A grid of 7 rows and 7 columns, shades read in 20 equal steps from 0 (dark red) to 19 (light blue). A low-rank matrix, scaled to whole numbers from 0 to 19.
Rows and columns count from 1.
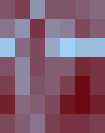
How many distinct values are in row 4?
6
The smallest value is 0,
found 2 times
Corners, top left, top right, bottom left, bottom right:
7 9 6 5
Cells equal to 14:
0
